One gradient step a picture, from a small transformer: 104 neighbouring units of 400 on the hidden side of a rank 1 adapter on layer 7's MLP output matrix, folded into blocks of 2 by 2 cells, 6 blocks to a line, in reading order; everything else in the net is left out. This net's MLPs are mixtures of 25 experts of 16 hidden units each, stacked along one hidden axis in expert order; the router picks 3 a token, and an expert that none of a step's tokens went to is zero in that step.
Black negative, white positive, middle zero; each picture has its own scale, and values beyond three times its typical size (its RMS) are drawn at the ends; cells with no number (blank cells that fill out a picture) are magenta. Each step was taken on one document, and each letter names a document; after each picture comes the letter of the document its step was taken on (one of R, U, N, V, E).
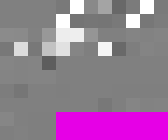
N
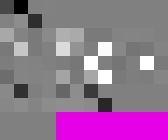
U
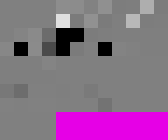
N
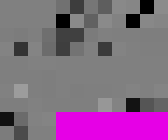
N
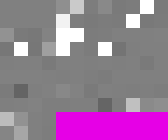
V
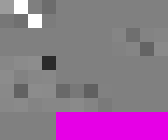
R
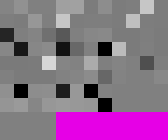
U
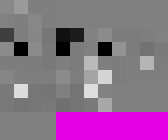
U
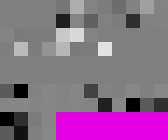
V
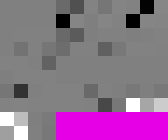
V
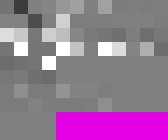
R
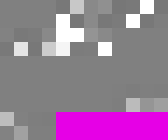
N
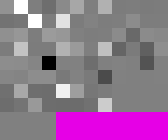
R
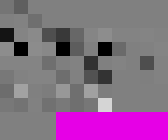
U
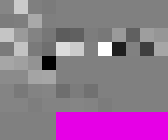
R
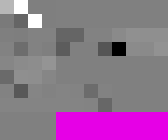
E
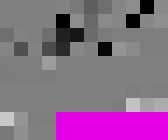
N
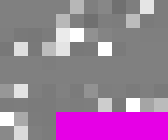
V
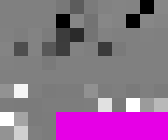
V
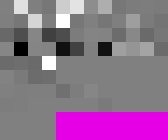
R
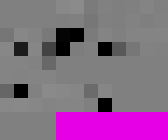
N
